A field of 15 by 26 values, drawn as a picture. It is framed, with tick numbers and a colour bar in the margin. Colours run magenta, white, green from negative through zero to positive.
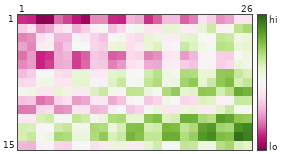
Stripes: horizontal, repeating 3 times. Ninth with the lowest average: top left. Slope: up to the bottom right. Ninth with the highest average: bottom right. Average level on the scale: 50%.
